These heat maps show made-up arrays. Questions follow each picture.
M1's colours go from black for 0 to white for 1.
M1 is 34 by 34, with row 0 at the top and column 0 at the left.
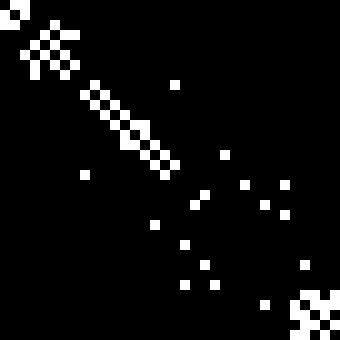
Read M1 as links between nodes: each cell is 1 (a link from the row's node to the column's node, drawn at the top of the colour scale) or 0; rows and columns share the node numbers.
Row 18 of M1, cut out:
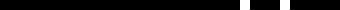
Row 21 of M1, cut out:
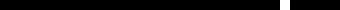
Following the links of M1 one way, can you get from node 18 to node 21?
yes
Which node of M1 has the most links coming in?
node 30
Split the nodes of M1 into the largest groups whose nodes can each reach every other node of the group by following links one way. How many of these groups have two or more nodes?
4
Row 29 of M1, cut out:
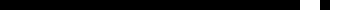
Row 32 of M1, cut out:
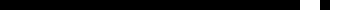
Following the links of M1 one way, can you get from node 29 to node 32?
yes
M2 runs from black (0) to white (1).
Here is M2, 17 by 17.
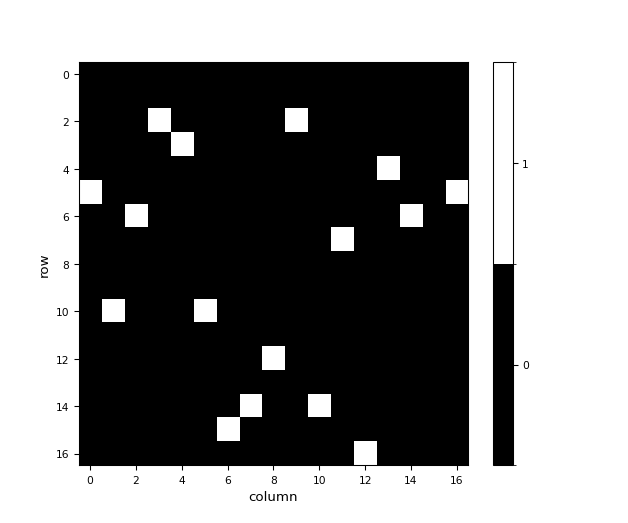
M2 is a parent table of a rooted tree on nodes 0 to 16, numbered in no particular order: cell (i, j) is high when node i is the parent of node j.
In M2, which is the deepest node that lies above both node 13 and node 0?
6
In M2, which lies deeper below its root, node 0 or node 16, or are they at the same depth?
the same depth
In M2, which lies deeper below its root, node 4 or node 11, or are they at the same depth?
the same depth
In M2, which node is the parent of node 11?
7
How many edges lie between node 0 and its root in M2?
5
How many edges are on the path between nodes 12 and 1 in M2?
4
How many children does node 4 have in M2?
1
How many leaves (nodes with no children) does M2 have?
6
